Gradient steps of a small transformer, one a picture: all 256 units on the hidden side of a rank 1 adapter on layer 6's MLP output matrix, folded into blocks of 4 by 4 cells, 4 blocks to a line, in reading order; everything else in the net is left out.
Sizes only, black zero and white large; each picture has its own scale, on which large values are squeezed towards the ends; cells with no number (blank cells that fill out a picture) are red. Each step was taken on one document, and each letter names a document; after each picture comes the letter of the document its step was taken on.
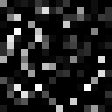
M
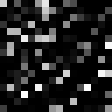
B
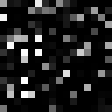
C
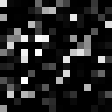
C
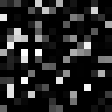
C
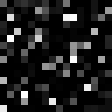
M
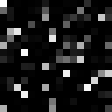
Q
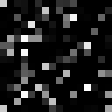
B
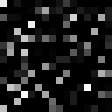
B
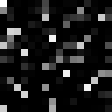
Q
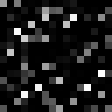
B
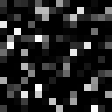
M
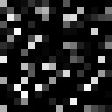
M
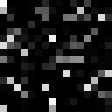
Q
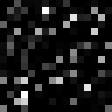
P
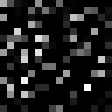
C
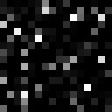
P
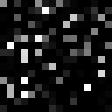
C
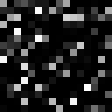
M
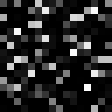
C
